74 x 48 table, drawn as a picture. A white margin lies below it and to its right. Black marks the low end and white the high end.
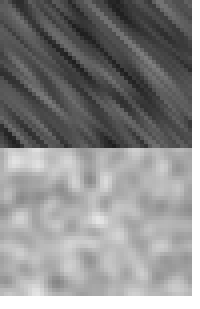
The table splits into 2 rows of 1 panel. Panel 1,1: low, slanting down to the right. Panel 2,1: high, blotchy.
